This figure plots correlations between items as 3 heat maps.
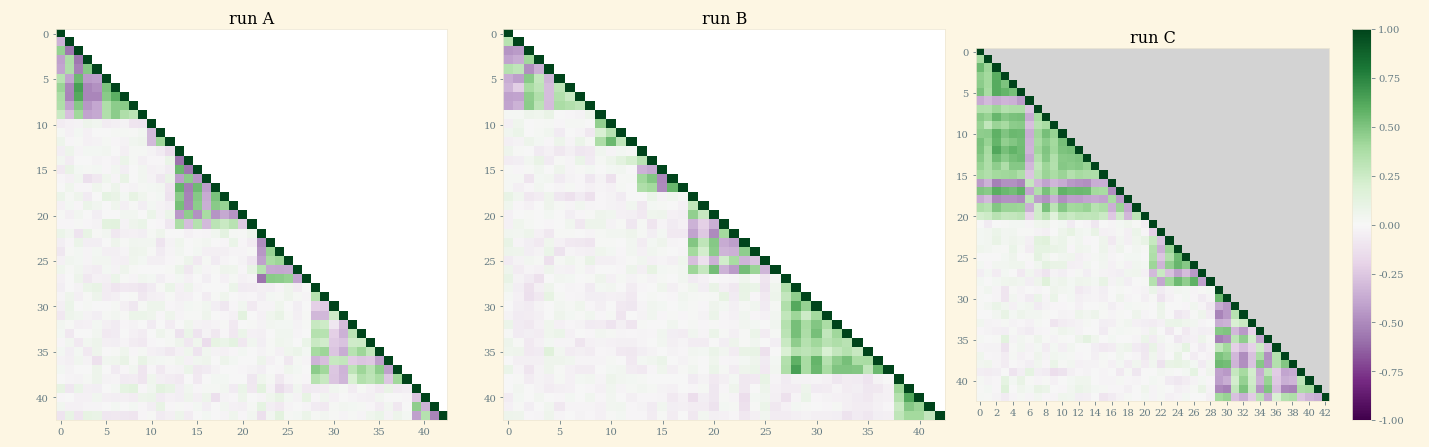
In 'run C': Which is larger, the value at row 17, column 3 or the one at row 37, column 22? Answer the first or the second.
the first
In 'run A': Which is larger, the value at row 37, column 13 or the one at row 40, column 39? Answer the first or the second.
the first
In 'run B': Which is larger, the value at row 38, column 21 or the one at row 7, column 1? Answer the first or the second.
the first
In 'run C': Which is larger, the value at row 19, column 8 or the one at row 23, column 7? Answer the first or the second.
the first
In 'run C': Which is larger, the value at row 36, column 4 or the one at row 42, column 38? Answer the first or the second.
the second
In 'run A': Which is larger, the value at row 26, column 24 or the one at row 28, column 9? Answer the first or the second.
the second
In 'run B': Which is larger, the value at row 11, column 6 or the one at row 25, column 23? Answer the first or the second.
the first
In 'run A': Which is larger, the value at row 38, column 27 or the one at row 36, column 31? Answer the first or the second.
the second
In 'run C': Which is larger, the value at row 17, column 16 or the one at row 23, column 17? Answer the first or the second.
the second
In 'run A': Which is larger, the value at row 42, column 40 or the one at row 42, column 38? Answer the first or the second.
the first
